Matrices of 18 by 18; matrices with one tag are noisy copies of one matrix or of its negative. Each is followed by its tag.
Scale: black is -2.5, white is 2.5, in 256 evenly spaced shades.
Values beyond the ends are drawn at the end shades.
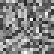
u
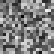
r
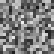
r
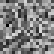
u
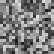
r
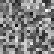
r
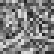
u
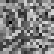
u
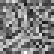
u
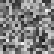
r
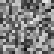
r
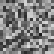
u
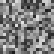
r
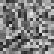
u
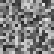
r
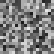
r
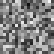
r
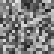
r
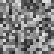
r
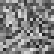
u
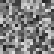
r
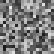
r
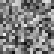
r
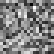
u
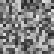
r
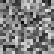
r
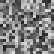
r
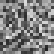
u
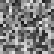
r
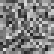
u
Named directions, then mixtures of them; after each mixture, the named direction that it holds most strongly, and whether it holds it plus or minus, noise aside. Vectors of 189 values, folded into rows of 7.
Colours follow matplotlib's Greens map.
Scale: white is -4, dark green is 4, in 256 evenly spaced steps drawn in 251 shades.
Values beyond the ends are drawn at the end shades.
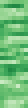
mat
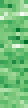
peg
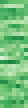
mat, minus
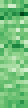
peg, minus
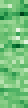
peg, minus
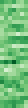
mat, minus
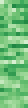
mat, plus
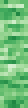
mat, minus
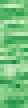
mat, minus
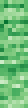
mat, plus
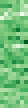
peg, plus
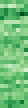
mat, minus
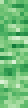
mat, plus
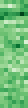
peg, minus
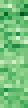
peg, minus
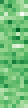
peg, plus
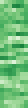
mat, plus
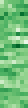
peg, minus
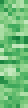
mat, minus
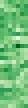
peg, minus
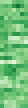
mat, plus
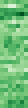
mat, minus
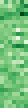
peg, minus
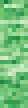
mat, minus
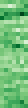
peg, minus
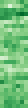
mat, minus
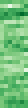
mat, minus
